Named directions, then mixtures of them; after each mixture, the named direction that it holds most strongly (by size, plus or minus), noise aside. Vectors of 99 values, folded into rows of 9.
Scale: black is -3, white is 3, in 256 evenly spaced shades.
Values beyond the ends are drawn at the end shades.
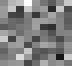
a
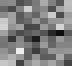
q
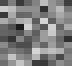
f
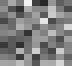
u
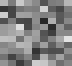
f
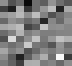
a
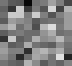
a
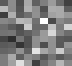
f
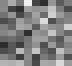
u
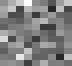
a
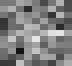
q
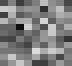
f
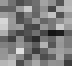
q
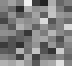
u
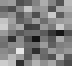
q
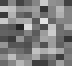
f
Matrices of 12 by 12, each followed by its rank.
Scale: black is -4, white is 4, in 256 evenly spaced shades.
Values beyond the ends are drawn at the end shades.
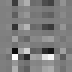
one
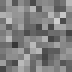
full rank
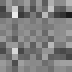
two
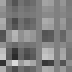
one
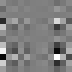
one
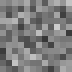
full rank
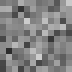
full rank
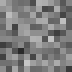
full rank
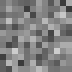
full rank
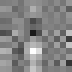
two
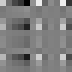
one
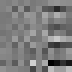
two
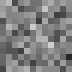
full rank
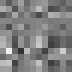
two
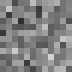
full rank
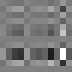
one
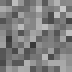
full rank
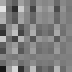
one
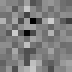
two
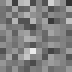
two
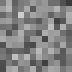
full rank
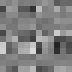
two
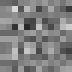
two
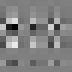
one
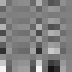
one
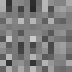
two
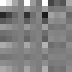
one
